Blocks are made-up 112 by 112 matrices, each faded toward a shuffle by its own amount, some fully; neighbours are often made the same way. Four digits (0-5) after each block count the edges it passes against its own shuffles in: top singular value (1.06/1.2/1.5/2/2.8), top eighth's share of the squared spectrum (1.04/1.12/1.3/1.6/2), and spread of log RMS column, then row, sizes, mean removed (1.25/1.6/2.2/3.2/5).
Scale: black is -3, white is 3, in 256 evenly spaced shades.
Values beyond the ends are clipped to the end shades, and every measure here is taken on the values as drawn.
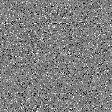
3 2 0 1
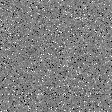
2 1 0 0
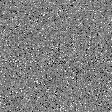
3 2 0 1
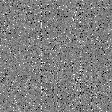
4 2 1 0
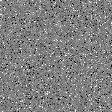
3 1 0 0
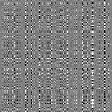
5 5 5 4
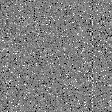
3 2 1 0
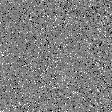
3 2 1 0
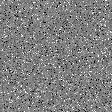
0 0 0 0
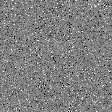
2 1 1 0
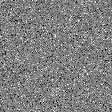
0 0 0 0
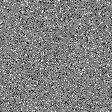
0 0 0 0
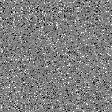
4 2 1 1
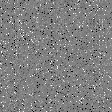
3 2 1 0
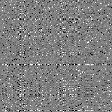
5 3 2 2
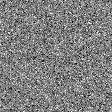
0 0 0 0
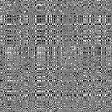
5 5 4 4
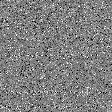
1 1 0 2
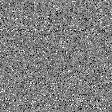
1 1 0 2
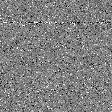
2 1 0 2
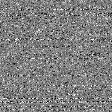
1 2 0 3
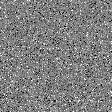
0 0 0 1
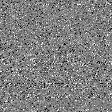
1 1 0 2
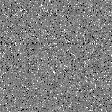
3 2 0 1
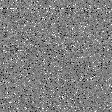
3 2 0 1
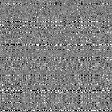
4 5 2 4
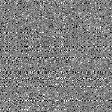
4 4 2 3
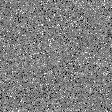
2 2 0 1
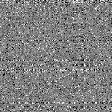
4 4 1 3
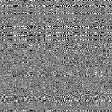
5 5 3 4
